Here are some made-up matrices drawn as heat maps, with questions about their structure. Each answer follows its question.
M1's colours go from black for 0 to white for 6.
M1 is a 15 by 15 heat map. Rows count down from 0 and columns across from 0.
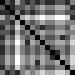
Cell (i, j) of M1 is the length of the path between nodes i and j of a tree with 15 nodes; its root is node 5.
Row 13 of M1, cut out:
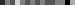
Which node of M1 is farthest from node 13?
3
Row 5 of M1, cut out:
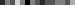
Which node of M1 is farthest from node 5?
3
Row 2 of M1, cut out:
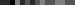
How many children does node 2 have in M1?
3
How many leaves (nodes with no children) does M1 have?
8
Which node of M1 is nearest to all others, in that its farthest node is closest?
2
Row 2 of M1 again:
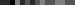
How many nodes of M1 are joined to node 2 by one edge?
4
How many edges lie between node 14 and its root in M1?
4
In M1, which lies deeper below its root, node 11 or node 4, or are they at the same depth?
the same depth
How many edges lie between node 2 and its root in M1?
2
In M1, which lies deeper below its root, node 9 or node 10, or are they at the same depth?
the same depth
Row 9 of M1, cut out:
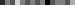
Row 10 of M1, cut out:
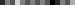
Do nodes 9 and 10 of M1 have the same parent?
yes
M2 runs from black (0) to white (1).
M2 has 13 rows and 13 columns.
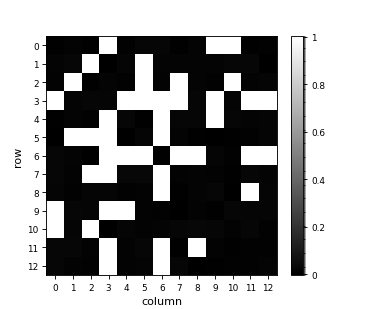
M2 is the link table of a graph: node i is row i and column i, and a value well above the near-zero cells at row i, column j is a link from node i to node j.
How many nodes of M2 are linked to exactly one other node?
0
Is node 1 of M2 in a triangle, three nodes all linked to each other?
yes
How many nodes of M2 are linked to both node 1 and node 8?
0
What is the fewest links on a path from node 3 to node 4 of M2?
1
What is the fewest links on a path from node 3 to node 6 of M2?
1
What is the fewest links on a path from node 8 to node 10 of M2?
4
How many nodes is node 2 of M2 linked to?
4
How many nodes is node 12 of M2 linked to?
2
